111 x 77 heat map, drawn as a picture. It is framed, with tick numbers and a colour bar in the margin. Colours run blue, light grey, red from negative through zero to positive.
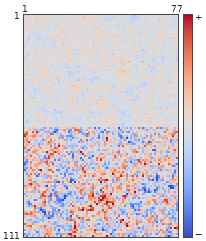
Mirror symmetry: none. Ninth with the highest average: bottom middle. Histogram: heavy tails on both sides. Seam: horizontal, 50% of the way down, the top part calmer.
